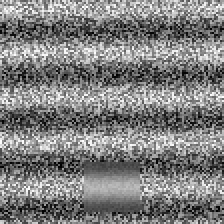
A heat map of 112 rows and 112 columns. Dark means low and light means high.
Horizontal stripes repeat 5 times down the table. On average the colour sits 50% of the way up the scale. The bottom middle is the calmest part. An odd patch, calmer than its surroundings, sits in the bottom middle.
